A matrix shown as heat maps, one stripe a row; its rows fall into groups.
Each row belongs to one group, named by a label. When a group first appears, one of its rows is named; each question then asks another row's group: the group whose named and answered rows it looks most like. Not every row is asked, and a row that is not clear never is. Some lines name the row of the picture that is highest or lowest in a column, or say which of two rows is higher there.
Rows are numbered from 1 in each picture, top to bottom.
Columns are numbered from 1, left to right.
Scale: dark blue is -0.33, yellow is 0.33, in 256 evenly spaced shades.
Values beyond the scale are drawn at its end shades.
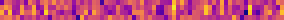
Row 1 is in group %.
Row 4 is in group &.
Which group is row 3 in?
%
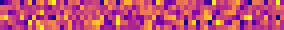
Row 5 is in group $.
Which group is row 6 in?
$
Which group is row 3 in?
$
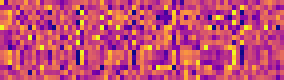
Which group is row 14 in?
$
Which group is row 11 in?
&
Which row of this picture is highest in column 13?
2
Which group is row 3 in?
&
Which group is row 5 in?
&
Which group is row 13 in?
&
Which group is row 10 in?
$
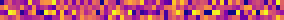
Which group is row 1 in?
%
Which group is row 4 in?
&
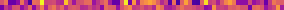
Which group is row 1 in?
$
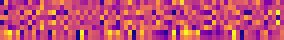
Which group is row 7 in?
&
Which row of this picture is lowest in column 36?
4
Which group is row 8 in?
&
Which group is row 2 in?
$
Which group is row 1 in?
%
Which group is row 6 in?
$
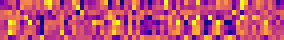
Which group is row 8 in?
$
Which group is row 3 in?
&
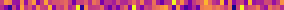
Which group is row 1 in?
%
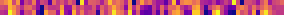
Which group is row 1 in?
&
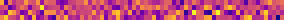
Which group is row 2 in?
$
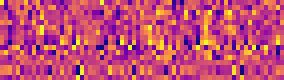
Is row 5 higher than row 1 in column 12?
Yes
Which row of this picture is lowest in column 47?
9
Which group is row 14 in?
&
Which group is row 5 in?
%
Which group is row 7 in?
$
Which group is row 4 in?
$
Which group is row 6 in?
$
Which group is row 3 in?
$
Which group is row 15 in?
&
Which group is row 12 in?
$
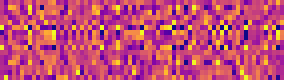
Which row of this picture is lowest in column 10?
16
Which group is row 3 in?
$
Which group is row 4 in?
$
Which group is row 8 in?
%
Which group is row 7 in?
%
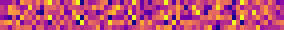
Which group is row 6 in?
$
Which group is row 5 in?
&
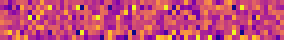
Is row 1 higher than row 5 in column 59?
Yes
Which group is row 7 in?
&
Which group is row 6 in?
$
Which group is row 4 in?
$
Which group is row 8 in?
$
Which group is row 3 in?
$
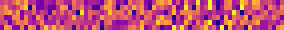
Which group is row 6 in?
%
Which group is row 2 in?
$
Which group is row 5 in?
$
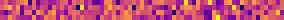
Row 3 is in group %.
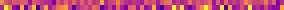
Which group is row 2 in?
%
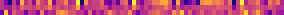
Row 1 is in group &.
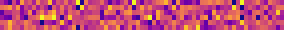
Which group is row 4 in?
$
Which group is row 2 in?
&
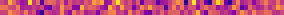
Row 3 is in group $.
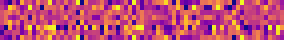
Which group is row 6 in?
%
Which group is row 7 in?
%
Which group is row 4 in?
$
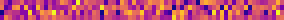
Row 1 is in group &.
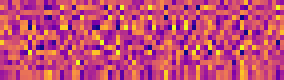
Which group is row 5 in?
$
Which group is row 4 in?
&
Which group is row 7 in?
%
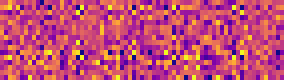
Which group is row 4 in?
&
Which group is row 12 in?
&
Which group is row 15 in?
&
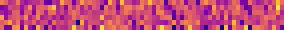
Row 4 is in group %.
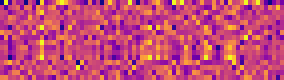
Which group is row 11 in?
$
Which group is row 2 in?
%
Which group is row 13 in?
&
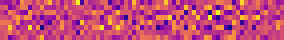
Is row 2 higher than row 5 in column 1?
No
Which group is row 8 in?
$
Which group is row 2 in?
$
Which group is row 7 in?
&
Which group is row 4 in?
$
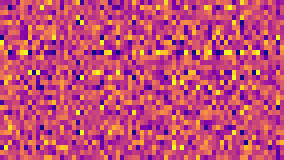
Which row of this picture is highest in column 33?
8
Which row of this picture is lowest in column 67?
11
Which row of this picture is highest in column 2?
30
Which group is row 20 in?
&
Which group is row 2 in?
$
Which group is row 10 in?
%
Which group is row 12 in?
$
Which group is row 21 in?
%
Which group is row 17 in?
%
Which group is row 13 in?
&
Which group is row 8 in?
%
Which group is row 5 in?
&
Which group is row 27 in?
&
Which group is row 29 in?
%
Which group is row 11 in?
$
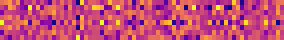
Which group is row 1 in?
&
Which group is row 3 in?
%
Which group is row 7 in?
%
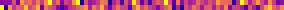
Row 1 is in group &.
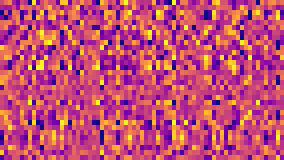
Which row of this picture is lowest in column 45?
6
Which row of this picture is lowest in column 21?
9
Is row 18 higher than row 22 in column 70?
Yes
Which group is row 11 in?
&
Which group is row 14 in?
$
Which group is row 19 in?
&
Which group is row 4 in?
%
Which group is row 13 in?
$
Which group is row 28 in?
%
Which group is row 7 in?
$
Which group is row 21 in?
$
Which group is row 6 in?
$
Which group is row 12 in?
%
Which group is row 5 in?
&
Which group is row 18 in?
%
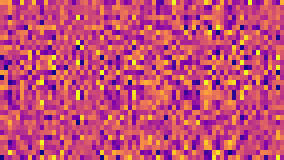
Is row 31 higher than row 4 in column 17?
No
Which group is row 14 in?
%
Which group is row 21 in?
$
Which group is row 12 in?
%
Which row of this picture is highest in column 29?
31
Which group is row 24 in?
&
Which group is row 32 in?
%
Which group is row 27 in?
%
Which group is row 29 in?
$
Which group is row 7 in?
$
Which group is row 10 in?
&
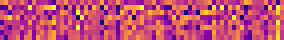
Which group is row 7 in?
%
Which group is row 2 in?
%
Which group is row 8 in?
%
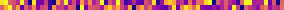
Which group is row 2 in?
&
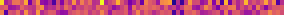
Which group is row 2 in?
$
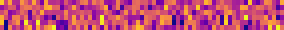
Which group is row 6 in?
%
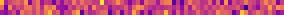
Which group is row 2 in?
%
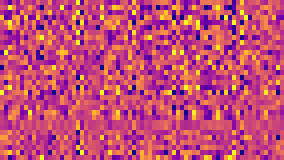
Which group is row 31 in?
&
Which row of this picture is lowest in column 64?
8
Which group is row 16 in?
&
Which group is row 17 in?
%
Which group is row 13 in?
$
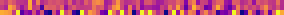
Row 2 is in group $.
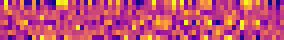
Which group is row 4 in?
$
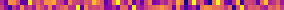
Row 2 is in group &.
